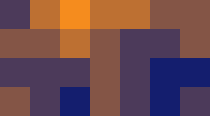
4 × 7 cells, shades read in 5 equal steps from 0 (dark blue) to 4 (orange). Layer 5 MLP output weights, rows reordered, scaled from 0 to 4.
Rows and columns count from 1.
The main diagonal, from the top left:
1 2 1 2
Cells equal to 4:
1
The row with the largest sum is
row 1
